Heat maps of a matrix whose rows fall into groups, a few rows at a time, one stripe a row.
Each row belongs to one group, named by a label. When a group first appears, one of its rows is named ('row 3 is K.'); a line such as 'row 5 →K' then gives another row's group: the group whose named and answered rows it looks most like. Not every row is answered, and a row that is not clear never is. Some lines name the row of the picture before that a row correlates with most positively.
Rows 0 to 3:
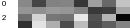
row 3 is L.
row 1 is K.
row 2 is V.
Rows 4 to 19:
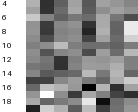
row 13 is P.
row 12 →P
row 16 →K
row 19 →L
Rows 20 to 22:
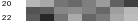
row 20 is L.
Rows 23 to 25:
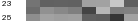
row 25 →K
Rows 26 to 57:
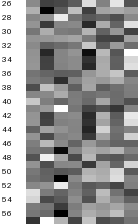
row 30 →V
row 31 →K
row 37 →P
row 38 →L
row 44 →K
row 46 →L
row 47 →P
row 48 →L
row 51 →P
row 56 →P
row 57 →L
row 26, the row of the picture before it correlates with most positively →23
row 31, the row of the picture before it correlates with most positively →25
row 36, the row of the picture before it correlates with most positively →23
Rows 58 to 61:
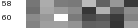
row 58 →V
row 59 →K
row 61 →K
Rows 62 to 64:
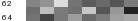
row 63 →V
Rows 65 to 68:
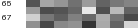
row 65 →L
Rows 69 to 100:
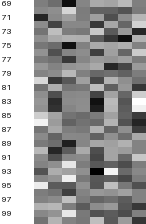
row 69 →P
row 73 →V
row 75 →P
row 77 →P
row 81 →V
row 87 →V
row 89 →P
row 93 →K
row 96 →P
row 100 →V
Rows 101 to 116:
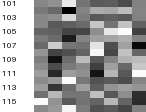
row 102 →P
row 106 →P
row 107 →V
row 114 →V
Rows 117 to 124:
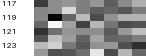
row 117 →L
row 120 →L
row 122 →L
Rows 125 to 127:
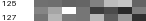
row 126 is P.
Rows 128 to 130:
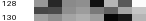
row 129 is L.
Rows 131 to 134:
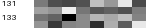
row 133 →P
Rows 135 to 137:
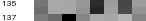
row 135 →K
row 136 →K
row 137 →P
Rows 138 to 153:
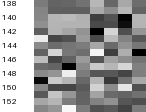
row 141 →K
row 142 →K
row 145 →V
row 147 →P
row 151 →L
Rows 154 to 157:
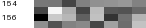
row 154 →P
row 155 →L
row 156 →L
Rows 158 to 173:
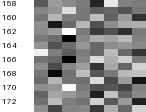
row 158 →K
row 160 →V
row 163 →P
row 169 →V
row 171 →K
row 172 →V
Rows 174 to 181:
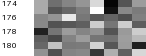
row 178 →L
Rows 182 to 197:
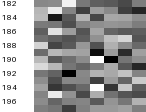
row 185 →P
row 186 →L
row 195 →L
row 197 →P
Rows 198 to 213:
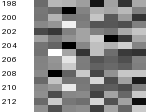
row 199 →P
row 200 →V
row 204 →P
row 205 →L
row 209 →V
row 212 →V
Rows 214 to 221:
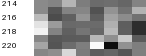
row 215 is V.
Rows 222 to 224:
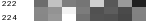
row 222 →V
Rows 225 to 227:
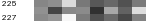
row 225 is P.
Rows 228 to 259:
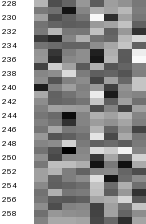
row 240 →L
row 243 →K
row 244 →P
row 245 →P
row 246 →V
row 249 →P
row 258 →K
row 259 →K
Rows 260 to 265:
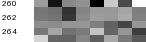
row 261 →P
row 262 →P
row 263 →K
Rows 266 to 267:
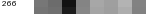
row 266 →P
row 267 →P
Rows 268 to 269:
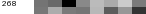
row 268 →P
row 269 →V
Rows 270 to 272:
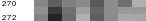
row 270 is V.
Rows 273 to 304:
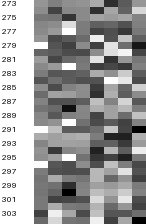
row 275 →P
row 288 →P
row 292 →K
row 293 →K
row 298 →V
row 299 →P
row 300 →P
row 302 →V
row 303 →L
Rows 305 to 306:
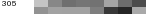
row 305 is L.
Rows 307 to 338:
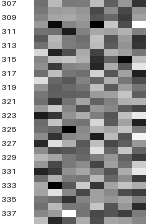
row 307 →V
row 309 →K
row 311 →P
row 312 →V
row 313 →V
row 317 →V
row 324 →V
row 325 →P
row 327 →L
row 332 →V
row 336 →V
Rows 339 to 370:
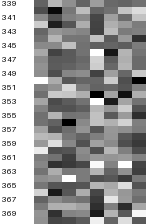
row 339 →L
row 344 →V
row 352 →K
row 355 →V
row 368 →K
